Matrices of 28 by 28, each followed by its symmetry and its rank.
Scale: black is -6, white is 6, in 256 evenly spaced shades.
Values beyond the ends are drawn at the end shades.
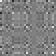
symmetric, rank two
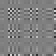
symmetric, rank one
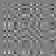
antisymmetric, rank two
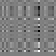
neither, rank one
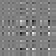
symmetric, rank one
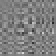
antisymmetric, rank two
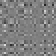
antisymmetric, rank two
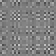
symmetric, rank two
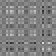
symmetric, rank one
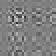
antisymmetric, rank two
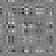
antisymmetric, rank two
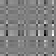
neither, rank one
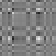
symmetric, rank one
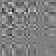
antisymmetric, rank two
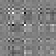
symmetric, rank two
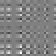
neither, rank one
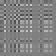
symmetric, rank one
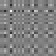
symmetric, rank one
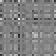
symmetric, rank two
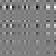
neither, rank one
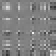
symmetric, rank two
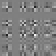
symmetric, rank two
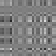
neither, rank one
